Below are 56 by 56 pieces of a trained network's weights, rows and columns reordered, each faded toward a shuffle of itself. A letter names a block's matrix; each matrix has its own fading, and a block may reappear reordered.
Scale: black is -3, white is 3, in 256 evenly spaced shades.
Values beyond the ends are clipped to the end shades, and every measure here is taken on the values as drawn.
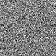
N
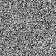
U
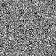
N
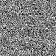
N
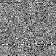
N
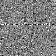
N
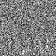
N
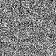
U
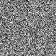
U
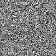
N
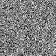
N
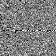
N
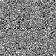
N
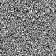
N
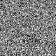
N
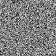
N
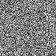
U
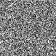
U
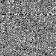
N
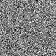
U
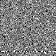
N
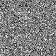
N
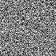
U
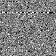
N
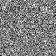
N
